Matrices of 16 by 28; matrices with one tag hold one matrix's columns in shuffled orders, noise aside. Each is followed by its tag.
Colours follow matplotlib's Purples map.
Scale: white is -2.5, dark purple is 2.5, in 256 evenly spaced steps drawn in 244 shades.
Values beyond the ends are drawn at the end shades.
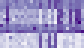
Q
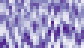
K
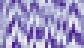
K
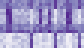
Q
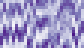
K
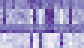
Q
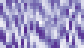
K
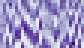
K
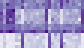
Q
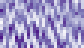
K
